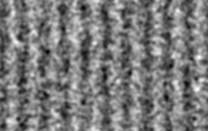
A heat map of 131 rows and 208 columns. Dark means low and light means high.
Overall the values sit about 50% of the way up the scale. There are no lone odd cells. No overall slope runs across the table. Stripes running up and down repeat 10 times from left to right. There is no seam. The histogram is bell-shaped.
